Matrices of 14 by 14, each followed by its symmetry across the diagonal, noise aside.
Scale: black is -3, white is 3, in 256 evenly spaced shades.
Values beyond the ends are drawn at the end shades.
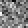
antisymmetric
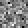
neither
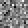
neither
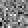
neither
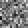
neither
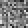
antisymmetric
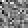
antisymmetric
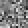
antisymmetric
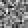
antisymmetric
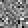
antisymmetric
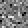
neither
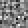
antisymmetric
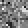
antisymmetric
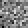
neither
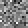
neither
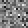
neither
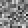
neither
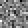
antisymmetric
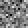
neither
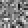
antisymmetric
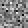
neither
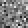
antisymmetric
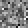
antisymmetric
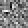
antisymmetric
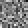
antisymmetric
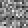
neither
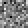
neither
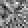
antisymmetric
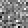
neither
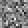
neither
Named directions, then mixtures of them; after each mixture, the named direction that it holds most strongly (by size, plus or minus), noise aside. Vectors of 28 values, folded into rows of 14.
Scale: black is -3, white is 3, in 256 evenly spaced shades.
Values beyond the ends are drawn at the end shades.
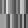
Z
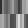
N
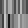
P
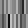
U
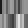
N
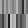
U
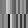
Z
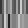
P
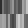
N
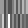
P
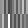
U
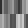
N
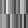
Z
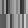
Z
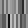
U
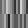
Z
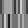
P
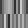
P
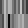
P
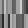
N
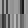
U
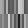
U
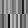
U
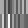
P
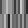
Z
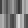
N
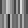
Z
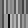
U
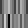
P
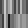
P
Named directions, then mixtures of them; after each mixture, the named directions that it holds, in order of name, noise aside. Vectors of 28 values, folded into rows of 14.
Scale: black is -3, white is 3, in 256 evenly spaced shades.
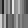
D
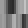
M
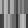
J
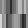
D, J, M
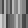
D, M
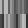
J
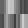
M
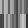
J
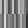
D, J, M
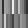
D, J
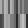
J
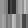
M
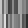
D, J, M
